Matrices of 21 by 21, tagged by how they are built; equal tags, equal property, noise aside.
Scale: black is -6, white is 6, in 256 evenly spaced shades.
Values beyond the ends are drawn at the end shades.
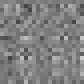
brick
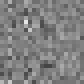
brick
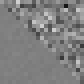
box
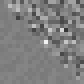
box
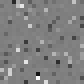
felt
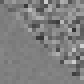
box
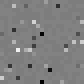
felt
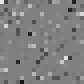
felt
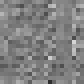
brick
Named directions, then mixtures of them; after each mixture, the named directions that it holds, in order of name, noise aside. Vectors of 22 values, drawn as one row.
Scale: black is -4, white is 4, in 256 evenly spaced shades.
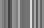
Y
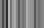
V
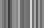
Y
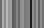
V, Y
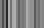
V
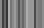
V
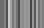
V, Y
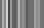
V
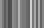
Y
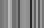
Y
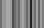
V, Y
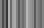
V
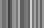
Y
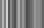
V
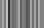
V, Y
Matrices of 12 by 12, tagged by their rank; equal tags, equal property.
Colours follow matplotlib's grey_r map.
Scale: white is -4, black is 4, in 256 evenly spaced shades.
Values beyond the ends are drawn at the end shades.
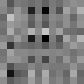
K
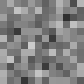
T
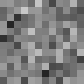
T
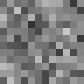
T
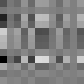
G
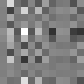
K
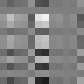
G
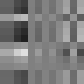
G
